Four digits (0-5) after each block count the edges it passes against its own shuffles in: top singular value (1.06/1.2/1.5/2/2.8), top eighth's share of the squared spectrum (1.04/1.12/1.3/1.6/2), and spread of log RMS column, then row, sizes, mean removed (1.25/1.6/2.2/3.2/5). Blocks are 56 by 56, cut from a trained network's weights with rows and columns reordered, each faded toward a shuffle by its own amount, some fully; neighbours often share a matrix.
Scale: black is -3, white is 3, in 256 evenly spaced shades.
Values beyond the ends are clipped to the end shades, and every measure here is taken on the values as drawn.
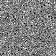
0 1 0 1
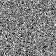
0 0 0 0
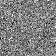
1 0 0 0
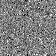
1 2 0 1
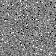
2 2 0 1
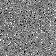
0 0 0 0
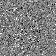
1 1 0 0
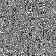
2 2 1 0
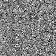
0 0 0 0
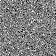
0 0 0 0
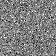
0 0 0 0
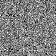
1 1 0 0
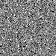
0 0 0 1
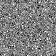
0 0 0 0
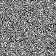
0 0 1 0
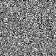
2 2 0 2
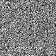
2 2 0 1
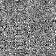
2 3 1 2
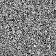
1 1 0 0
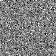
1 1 0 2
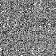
2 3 0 2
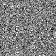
2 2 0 1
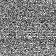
2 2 0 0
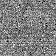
2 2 0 0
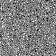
1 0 0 0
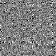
3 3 2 1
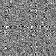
3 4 2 2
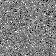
0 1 0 0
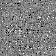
2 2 1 2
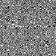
3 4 2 2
